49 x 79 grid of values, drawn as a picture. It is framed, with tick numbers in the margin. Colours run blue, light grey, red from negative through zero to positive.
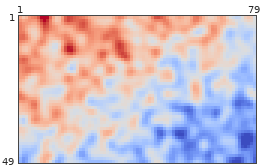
Stripes: none. Mirror symmetry: none. Odd rows or columns: none. Ninth with the lowest average: bottom right. Ninth with the highest average: top left. Slope: up to the top left. Grain: blotchy.
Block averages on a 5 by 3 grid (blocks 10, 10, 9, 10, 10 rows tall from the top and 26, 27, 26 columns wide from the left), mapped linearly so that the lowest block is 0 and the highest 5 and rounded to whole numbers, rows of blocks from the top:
543
443
432
420
220
